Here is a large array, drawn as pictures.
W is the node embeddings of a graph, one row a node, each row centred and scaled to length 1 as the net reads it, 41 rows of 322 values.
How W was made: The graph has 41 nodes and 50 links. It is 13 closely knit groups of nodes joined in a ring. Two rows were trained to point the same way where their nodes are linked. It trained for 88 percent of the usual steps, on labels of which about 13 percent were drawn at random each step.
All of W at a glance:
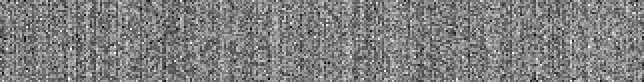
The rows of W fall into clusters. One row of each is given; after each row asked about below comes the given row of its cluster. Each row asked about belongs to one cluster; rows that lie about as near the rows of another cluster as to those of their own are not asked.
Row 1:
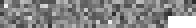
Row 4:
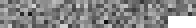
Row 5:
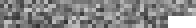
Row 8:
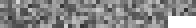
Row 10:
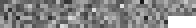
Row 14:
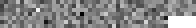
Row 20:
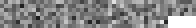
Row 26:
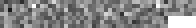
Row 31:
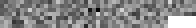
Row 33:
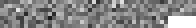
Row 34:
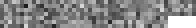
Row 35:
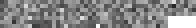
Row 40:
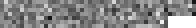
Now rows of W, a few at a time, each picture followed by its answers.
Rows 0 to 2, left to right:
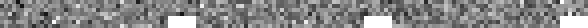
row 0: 5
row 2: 8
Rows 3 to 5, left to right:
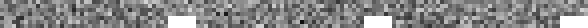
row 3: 26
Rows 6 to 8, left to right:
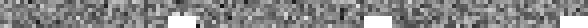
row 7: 40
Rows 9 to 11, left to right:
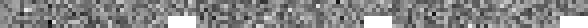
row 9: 35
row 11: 31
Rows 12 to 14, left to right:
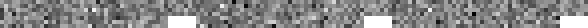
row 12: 34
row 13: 10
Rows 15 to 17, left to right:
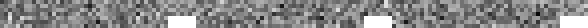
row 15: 35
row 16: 33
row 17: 26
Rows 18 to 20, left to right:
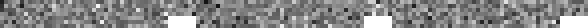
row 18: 14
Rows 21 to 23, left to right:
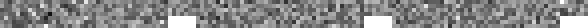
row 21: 8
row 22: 40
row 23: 20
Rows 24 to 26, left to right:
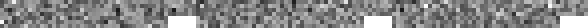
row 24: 20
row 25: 31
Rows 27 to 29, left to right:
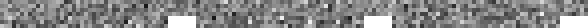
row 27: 4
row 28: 5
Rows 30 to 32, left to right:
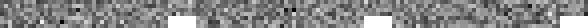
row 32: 40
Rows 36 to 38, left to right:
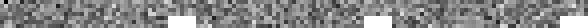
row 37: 14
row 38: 1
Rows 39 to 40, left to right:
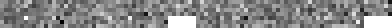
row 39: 8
